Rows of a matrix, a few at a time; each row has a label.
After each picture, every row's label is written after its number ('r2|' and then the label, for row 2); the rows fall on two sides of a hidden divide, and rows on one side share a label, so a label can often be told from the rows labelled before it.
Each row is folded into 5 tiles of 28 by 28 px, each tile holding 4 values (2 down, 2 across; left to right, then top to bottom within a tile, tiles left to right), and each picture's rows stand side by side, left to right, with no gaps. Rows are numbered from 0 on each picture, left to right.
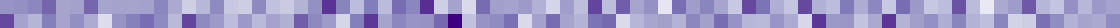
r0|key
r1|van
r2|key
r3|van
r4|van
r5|key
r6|van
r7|key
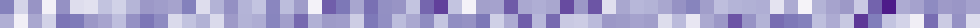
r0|van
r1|key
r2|key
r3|van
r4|van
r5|van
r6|key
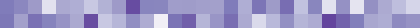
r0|van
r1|van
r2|van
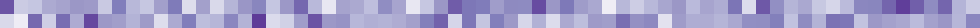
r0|van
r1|van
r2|van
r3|key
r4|van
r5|van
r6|key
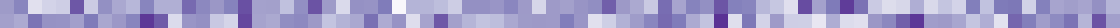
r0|van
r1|key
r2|key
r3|key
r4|key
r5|key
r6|van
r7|van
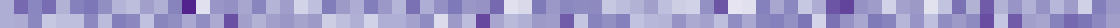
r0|key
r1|key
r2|key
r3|van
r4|van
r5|van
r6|van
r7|van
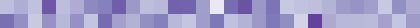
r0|key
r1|key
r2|van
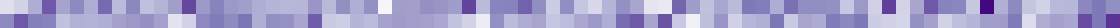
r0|key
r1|key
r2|van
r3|key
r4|van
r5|key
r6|key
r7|van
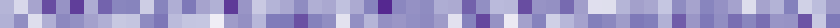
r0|key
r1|key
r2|key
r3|key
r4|van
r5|van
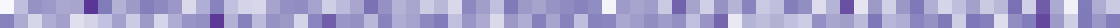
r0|key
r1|van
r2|van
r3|key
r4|van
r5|key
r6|van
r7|van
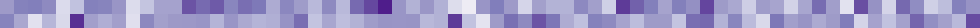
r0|key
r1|key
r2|key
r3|van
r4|van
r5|van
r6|van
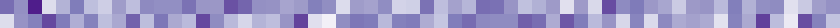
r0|van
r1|key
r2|key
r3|van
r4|key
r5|van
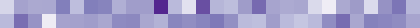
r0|key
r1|van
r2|van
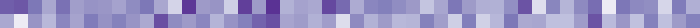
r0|van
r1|key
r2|key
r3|key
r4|van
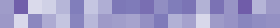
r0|van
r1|key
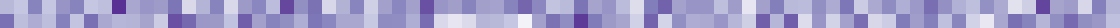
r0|van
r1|van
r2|van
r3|key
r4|key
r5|van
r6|key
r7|van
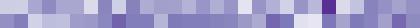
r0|key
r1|van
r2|key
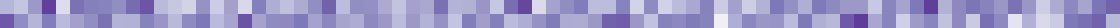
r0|key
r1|van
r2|key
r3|key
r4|van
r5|van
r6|key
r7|key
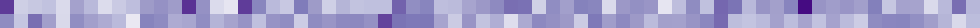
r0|van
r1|key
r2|van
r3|key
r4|van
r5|key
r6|van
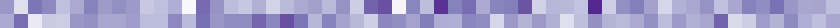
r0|key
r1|van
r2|key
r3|key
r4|van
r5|key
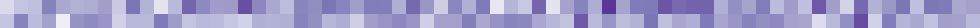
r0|key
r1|key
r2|key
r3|van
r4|key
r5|van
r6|key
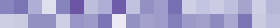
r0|van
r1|van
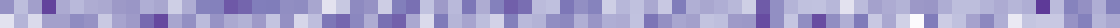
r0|key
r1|key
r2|van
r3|key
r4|van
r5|van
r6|key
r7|key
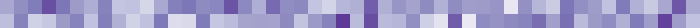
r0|key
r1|key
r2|van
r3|van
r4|van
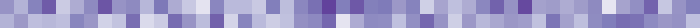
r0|key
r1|van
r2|key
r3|key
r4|van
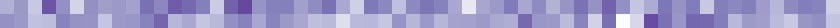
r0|key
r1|key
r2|key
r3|van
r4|key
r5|key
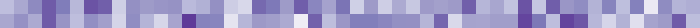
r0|key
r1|van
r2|van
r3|key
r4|key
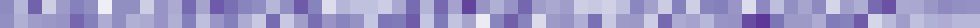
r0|van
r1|key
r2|van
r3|key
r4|van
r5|van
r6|key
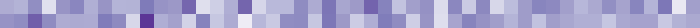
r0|van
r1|key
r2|key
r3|van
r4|key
